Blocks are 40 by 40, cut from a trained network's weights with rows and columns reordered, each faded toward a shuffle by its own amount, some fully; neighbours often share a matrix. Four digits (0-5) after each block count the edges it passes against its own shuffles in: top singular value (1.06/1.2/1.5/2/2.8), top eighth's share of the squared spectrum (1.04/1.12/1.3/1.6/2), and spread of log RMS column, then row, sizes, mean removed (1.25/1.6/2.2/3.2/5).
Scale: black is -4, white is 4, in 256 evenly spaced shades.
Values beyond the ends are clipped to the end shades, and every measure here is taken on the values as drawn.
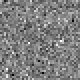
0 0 0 0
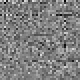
3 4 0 2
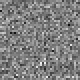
2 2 0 1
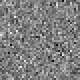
0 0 0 0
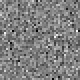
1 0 0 0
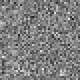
3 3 0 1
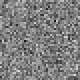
0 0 0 0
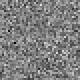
0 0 0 0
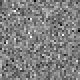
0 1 0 0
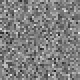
0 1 0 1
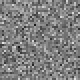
0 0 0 0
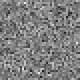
2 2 0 0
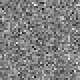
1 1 0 0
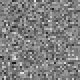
2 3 1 1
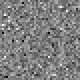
2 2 0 0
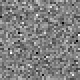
0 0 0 0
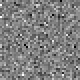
0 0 0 1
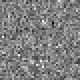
1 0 1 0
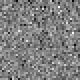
0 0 0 0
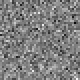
1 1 0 0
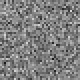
2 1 0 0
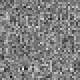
3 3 0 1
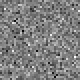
0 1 0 0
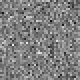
2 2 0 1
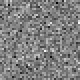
1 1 0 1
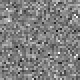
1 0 0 0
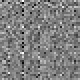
4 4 2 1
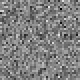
2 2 0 0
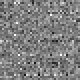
3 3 0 2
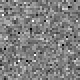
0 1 0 0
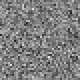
2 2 0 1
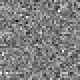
2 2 0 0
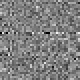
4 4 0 2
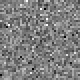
1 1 0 0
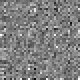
3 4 2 1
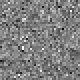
2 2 0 0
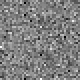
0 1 0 0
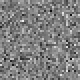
2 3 1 1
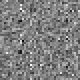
2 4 2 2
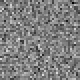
2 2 0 0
